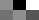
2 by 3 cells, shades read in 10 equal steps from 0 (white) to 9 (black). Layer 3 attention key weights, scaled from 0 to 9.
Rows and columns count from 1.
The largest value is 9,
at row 1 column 2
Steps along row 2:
down up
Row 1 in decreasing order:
9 4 0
